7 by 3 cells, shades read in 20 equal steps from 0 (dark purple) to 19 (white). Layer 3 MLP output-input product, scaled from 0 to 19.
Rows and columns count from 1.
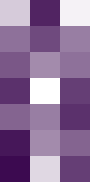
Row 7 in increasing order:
0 4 16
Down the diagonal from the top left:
15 5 8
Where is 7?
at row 5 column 1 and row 6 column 3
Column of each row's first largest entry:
3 3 2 2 2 2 2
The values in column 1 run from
0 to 15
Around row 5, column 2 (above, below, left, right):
19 10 7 3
